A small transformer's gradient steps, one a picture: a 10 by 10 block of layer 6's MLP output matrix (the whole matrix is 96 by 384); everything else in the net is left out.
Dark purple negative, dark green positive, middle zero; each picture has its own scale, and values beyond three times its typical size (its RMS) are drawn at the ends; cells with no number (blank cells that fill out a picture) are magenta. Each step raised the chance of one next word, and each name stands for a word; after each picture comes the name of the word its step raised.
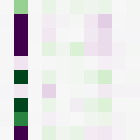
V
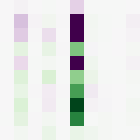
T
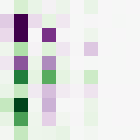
T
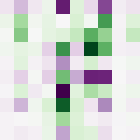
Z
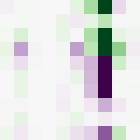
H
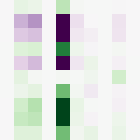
T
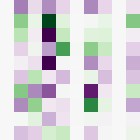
Z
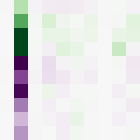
H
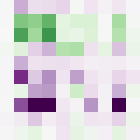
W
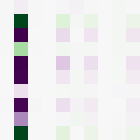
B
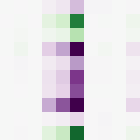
W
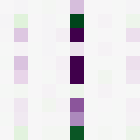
B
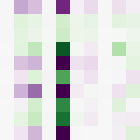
Z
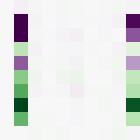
T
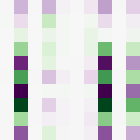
Z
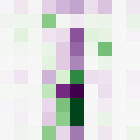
Z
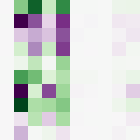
V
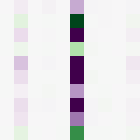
B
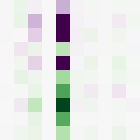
T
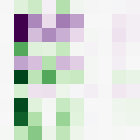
T
